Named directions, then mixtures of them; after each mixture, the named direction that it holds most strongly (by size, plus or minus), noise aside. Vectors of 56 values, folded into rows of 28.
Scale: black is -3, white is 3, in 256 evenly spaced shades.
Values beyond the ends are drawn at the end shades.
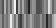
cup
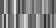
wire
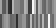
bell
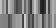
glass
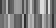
glass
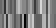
glass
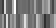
wire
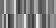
wire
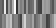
cup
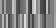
glass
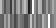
bell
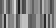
wire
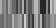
glass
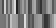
cup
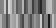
bell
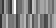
bell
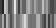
wire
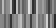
cup
